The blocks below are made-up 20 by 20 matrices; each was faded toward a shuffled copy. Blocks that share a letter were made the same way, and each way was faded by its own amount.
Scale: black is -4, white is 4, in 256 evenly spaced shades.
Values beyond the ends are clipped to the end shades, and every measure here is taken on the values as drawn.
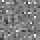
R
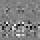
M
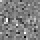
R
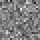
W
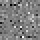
R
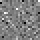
R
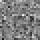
R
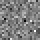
W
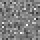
W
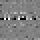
M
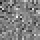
W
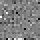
R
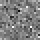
W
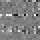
M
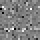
R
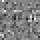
R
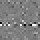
M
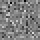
R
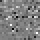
R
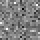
W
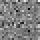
R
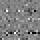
M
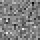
W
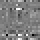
M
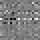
M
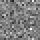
W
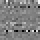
M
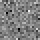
W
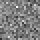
W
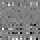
M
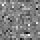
R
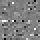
R
